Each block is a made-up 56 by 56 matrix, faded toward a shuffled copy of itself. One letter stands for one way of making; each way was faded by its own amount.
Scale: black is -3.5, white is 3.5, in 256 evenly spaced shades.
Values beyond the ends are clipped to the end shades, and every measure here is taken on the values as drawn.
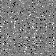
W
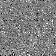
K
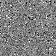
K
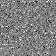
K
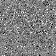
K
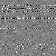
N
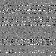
N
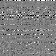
N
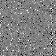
W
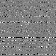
N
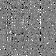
W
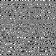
N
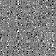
W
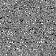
K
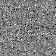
K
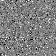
K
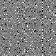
W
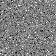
K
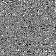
K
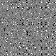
W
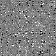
W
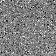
K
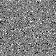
K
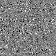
K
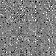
W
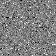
K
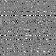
N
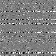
N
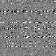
N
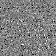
K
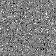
K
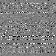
N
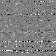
N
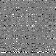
N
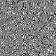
W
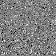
K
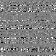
N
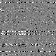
N
